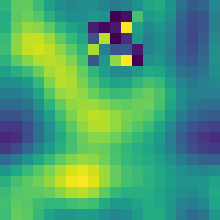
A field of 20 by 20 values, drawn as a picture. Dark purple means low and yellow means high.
The field is mottled with small blotches. The top middle is the roughest part. An odd patch, rougher than its surroundings, sits in the top middle.
